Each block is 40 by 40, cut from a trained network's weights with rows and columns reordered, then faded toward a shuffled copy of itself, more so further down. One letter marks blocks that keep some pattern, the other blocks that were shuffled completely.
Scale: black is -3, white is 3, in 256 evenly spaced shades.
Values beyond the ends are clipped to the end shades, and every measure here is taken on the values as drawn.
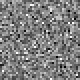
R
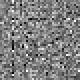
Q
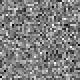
Q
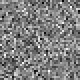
R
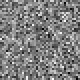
R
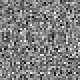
Q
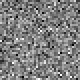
R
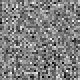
Q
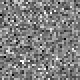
R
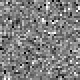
R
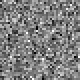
R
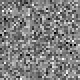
R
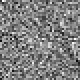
Q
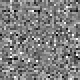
Q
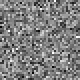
R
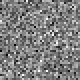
R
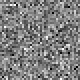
Q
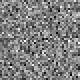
Q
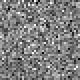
R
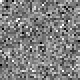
R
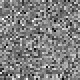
Q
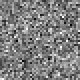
R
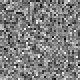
R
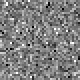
R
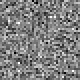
R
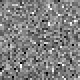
R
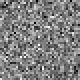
Q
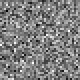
R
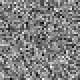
R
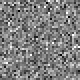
R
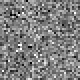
Q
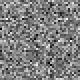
Q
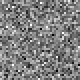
R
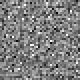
R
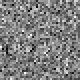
Q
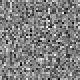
Q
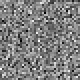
Q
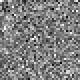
R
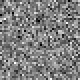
R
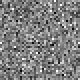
R
